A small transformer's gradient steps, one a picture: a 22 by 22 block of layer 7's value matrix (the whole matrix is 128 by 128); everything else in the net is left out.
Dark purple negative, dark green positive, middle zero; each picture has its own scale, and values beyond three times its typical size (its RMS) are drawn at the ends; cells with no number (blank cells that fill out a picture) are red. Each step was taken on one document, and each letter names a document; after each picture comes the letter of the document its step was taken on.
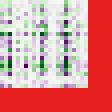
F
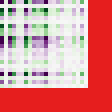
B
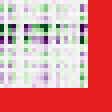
B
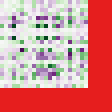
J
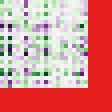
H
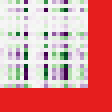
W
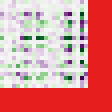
J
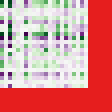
F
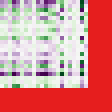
J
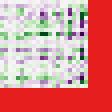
J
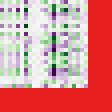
W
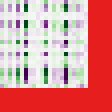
W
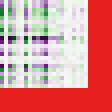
B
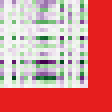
J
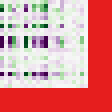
B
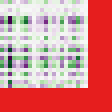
F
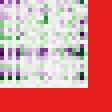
J
